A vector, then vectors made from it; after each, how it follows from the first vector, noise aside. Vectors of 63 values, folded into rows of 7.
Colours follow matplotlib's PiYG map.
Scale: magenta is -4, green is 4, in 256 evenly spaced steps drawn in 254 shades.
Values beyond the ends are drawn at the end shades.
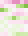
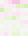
shrunk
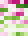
scaled up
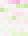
shrunk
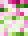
scaled up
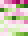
scaled up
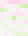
shrunk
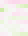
shrunk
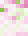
sign-scrambled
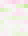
shrunk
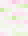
shrunk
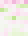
shrunk
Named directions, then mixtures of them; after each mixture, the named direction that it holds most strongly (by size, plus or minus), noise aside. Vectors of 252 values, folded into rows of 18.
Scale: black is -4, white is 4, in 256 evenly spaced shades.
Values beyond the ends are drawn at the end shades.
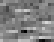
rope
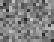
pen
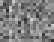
pen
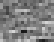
rope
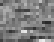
rope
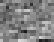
rope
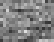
rope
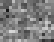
pen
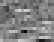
rope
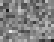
pen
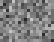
pen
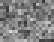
pen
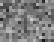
pen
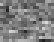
rope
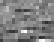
rope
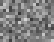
pen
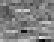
rope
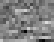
rope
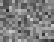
pen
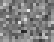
pen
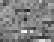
rope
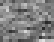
rope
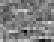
rope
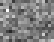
pen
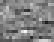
rope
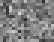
pen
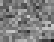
pen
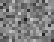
pen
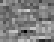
rope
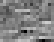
rope
